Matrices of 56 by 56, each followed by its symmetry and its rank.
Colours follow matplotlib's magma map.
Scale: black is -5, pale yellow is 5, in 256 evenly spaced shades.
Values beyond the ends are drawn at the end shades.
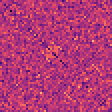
symmetric, full rank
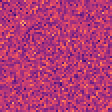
symmetric, full rank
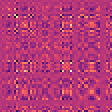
symmetric, rank three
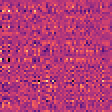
neither, rank five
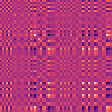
symmetric, rank two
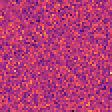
antisymmetric, full rank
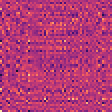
neither, rank five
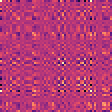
symmetric, rank three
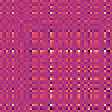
symmetric, rank two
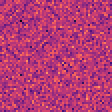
symmetric, full rank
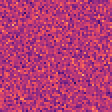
antisymmetric, full rank
